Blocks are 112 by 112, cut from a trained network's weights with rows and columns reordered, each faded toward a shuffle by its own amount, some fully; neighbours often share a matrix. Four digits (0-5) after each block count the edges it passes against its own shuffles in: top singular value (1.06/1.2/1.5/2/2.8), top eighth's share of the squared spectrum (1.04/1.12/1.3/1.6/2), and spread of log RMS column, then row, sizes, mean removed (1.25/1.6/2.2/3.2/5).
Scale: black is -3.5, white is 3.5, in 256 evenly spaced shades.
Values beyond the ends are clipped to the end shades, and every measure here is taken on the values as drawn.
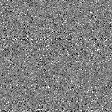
3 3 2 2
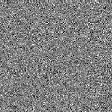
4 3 2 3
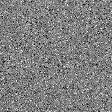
2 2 0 1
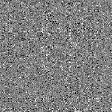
3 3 2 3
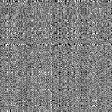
4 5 2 3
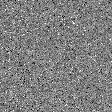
0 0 0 0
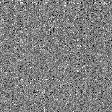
3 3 1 2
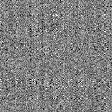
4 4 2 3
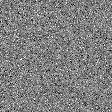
2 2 0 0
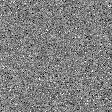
0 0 0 0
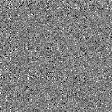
3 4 3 2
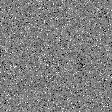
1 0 0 0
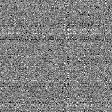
4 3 2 2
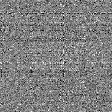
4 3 2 2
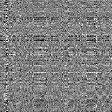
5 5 3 3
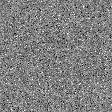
1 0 0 0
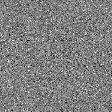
3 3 1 2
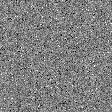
1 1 0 0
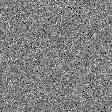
0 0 0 0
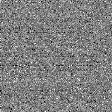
3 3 1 2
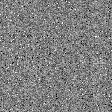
2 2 0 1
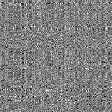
4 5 2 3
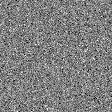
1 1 0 0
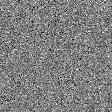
2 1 0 0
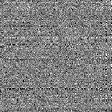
4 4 2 2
